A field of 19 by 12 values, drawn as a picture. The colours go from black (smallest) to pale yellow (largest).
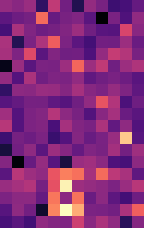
Ninth with the highest average: bottom middle. Roughest part: bottom middle. Histogram: skewed, a long tail of high values. Average level on the scale: 40%. Odd patch: higher, in the bottom middle. Mirror symmetry: none.
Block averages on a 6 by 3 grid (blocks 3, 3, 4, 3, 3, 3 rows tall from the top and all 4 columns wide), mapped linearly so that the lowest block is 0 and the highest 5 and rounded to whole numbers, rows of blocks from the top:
1 1 0 / 1 2 2 / 1 1 1 / 0 1 2 / 1 4 2 / 0 5 1
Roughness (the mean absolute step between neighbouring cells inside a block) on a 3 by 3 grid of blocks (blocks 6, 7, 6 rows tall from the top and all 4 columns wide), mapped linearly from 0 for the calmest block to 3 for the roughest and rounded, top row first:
211
001
131
